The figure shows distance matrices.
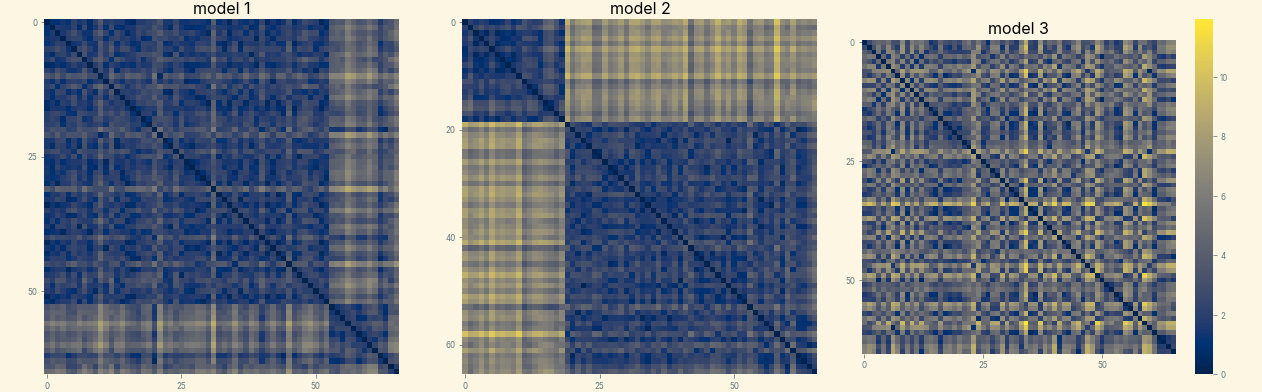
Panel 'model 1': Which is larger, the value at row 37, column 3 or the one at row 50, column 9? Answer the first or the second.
the first
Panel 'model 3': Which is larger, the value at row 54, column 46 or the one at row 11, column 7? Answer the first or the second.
the second
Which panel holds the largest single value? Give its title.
model 3
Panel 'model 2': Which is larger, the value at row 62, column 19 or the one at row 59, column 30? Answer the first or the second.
the first
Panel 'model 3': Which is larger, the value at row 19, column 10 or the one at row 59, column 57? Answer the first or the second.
the first
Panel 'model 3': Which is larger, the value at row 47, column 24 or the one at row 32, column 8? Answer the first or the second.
the first
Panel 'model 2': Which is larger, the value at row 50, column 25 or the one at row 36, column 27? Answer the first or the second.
the second
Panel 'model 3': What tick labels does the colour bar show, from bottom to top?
0, 2, 4, 6, 8, 10
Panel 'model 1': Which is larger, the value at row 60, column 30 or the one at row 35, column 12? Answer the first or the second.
the first
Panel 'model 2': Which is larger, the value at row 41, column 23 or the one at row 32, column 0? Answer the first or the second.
the second
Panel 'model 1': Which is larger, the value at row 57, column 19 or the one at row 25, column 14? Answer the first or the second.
the first
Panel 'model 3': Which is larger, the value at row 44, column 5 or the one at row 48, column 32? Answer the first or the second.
the first
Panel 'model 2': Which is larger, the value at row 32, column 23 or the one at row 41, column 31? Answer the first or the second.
the second
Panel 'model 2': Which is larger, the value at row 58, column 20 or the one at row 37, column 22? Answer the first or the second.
the first
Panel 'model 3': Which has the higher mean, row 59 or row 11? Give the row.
59
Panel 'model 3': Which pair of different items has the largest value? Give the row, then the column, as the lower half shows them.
59, 34
